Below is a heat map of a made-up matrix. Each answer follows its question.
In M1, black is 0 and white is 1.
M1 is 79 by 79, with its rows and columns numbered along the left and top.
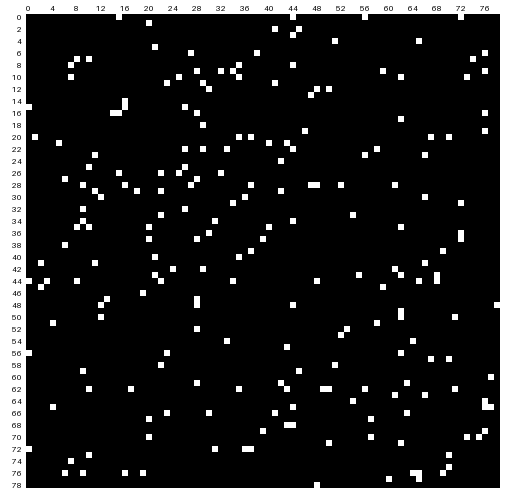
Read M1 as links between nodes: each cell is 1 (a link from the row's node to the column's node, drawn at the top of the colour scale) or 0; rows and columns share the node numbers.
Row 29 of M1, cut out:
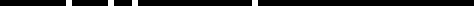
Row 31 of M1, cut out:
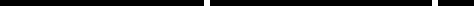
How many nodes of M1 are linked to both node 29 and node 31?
0
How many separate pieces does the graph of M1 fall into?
1
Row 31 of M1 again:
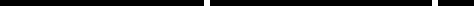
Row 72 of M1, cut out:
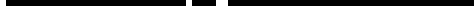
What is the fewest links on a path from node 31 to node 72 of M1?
1
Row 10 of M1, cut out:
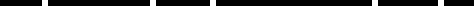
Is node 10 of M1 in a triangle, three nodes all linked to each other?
yes
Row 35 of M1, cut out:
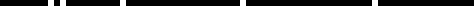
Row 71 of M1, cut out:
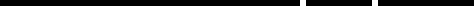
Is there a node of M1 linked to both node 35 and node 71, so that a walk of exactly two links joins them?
yes
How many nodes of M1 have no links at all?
0
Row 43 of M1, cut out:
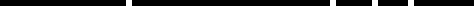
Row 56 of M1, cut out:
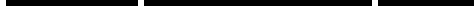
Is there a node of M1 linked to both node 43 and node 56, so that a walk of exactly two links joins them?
yes
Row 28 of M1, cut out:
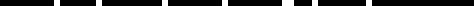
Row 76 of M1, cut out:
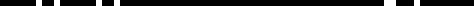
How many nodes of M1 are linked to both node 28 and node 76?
2
